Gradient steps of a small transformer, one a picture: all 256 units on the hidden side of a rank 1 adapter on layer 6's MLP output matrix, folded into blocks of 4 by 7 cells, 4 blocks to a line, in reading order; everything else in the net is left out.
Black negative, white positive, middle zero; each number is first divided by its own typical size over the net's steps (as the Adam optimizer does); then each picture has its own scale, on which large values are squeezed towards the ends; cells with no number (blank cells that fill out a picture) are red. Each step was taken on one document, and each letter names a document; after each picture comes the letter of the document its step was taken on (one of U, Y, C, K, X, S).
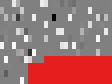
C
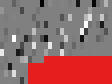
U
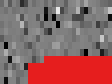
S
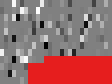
U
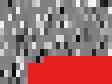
S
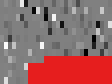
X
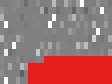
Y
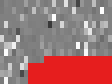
Y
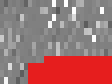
Y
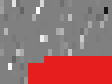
U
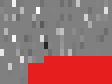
U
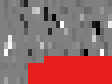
X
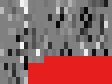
S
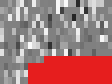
S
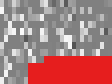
C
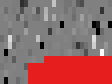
X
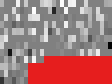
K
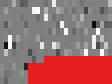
X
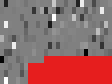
Y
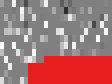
C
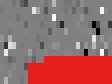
X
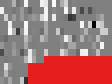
C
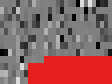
S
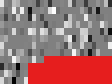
K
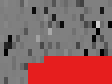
X
